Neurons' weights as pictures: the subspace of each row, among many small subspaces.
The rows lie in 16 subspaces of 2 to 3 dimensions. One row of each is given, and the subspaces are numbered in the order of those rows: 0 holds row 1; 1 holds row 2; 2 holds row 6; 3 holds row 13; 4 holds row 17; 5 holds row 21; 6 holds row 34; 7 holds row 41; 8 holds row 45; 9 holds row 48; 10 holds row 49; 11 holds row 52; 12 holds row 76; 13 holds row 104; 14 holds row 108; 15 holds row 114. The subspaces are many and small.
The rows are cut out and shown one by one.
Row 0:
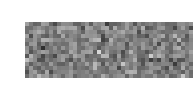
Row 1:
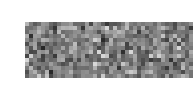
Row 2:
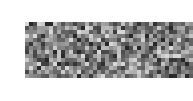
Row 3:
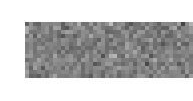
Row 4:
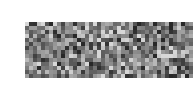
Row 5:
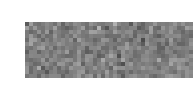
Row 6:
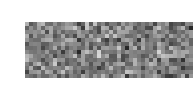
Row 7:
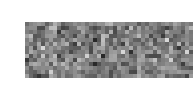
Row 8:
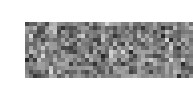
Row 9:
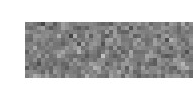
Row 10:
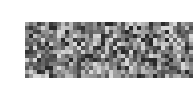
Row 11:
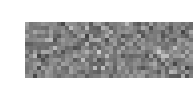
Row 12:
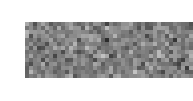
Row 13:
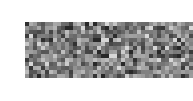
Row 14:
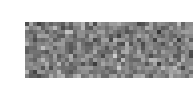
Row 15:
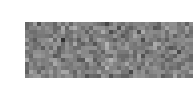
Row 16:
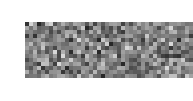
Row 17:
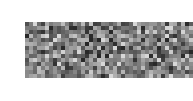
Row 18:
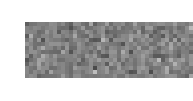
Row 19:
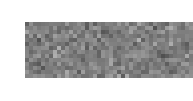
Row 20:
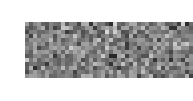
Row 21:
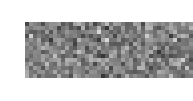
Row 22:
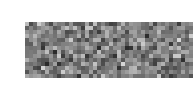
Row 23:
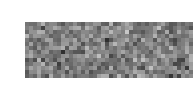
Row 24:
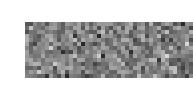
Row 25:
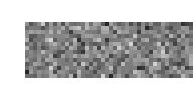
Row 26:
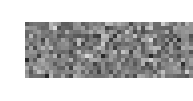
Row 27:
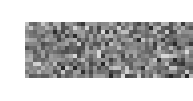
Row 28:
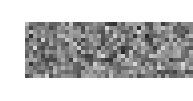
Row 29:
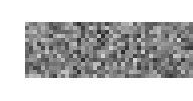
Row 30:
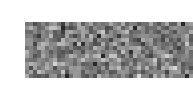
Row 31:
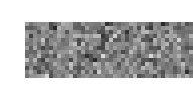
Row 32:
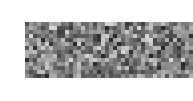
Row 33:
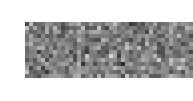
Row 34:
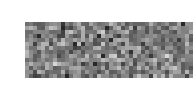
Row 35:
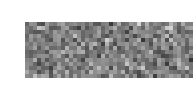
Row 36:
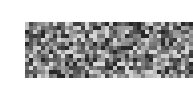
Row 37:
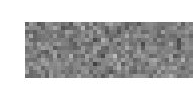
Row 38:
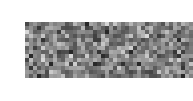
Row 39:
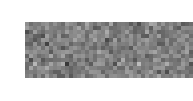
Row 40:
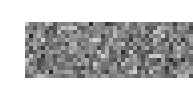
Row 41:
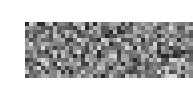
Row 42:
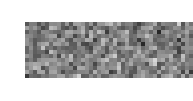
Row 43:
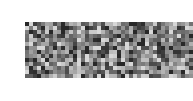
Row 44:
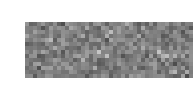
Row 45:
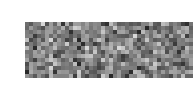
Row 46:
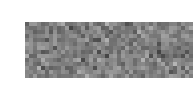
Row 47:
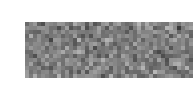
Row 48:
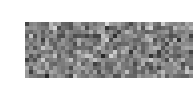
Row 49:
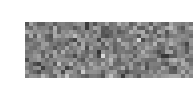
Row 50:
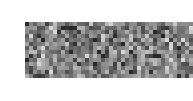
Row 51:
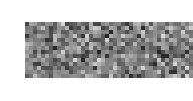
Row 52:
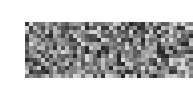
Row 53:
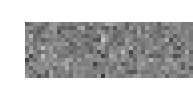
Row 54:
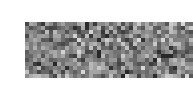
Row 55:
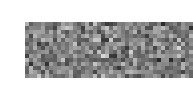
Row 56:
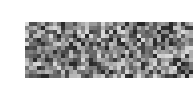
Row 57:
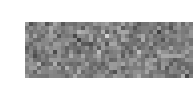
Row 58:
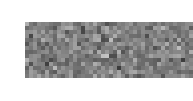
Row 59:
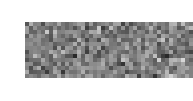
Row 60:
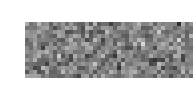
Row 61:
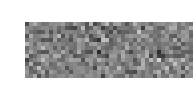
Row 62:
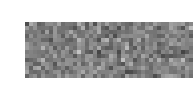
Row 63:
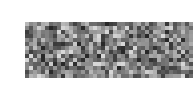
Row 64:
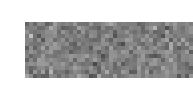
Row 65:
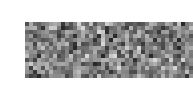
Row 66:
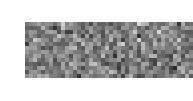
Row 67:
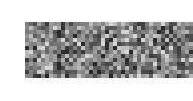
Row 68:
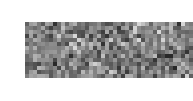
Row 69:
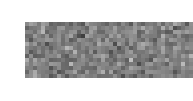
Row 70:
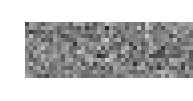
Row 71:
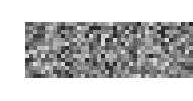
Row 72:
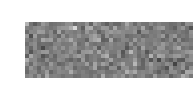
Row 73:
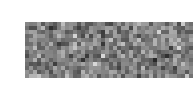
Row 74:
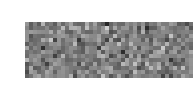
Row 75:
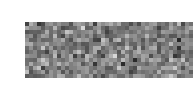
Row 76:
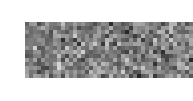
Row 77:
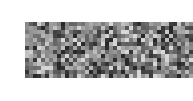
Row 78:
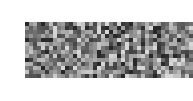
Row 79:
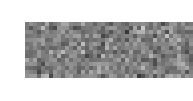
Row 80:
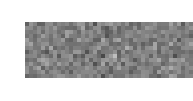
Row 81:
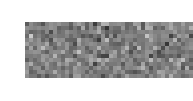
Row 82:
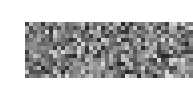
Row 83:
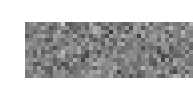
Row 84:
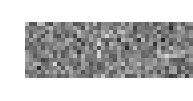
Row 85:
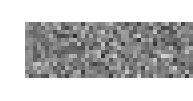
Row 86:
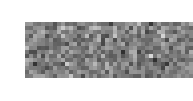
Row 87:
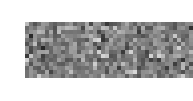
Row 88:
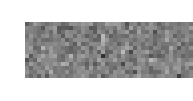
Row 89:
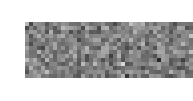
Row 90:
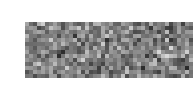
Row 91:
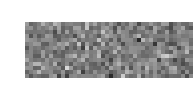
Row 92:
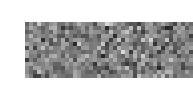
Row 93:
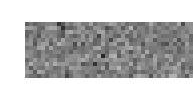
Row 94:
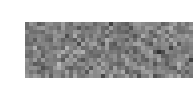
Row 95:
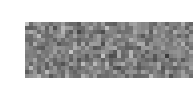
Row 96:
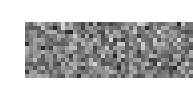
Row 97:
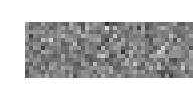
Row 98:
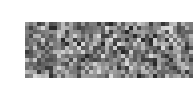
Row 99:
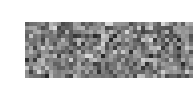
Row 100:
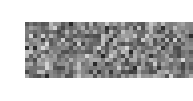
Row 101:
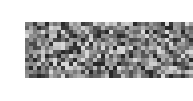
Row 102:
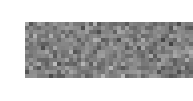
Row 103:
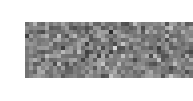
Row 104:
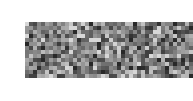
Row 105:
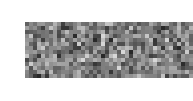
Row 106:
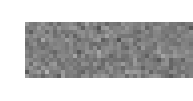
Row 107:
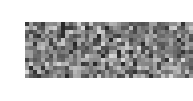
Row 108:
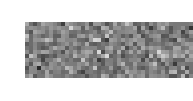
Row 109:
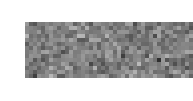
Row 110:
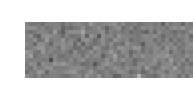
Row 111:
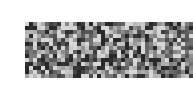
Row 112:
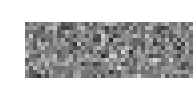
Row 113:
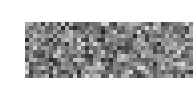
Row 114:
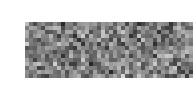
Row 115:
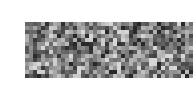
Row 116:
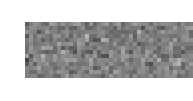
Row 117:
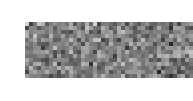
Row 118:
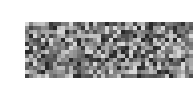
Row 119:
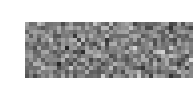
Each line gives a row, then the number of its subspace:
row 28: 8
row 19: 10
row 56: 15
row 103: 4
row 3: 10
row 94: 12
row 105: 3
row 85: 10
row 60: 1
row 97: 8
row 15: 8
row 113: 8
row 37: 7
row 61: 0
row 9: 3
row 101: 4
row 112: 3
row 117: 15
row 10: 5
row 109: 13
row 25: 8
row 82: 6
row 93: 6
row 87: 0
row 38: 4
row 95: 11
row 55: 3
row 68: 7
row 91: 10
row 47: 5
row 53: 0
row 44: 14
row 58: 3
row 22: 1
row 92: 8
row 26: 9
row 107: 6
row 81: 5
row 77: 12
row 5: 11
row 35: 5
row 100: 12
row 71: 4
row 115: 1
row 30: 6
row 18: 13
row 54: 2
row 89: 11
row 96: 15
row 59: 6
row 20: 10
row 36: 4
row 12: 9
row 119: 12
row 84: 7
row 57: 1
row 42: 1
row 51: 14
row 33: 11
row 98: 5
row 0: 0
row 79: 9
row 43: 11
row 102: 15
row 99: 9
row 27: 10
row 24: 11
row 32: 5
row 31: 9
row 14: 15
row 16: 1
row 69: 13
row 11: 14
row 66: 15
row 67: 12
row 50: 13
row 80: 7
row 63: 4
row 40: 13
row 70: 8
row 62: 2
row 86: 4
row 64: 13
